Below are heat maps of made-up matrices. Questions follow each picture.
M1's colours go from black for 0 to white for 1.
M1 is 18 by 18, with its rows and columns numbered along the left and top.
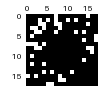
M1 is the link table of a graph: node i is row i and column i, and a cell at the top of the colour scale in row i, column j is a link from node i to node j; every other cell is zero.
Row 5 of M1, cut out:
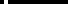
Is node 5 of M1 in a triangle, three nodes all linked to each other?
no
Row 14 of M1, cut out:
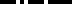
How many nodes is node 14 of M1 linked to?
3
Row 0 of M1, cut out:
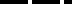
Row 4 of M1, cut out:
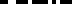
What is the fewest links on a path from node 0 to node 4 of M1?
2
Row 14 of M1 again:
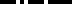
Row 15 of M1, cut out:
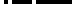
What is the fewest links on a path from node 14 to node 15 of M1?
3
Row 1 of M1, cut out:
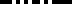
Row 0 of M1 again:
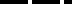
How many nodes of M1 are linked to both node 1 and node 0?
1
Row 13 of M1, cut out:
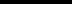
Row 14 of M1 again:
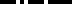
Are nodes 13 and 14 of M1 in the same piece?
no
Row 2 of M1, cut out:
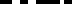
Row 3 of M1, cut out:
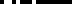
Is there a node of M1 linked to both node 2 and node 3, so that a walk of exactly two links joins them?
yes
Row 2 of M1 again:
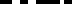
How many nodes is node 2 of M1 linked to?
5
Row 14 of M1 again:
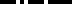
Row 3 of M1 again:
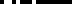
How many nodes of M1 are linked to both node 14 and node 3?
1
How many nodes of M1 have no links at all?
1
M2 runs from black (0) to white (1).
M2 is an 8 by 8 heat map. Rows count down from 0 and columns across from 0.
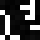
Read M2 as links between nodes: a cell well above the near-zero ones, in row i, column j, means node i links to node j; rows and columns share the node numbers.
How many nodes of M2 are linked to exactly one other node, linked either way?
1
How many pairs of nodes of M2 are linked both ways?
3
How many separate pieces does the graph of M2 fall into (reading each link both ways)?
1
